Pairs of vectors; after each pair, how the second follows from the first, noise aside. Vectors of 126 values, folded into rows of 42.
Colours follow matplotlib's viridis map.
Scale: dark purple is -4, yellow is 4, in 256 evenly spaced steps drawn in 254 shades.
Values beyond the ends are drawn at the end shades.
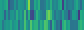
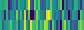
scaled up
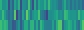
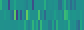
partly zeroed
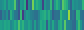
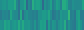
shrunk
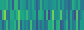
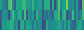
wrapped around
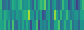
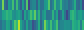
wrapped around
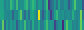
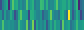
wrapped around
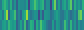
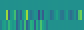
partly zeroed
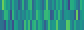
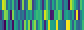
scaled up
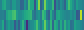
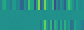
partly zeroed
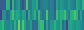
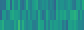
shrunk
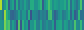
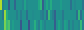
partly zeroed
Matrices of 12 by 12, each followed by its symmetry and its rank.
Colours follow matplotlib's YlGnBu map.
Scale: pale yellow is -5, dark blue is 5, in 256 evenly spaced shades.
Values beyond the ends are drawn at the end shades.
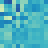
antisymmetric, rank two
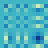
symmetric, rank one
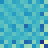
symmetric, rank two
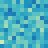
neither, full rank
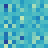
neither, rank two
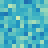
neither, full rank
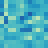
neither, rank two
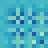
symmetric, rank two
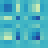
symmetric, rank one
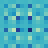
symmetric, rank one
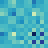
symmetric, rank two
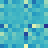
antisymmetric, rank two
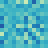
antisymmetric, rank two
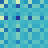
symmetric, rank one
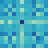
symmetric, rank two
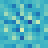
antisymmetric, rank two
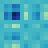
symmetric, rank one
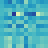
neither, rank two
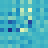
antisymmetric, rank two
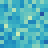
neither, full rank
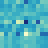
neither, rank two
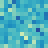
neither, full rank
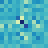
symmetric, rank two
